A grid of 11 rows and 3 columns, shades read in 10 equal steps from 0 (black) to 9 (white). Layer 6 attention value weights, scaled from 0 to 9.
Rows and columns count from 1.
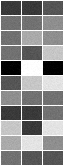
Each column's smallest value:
0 2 0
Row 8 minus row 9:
-5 0 -4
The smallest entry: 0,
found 2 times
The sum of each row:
7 13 15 14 9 18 13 8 17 19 10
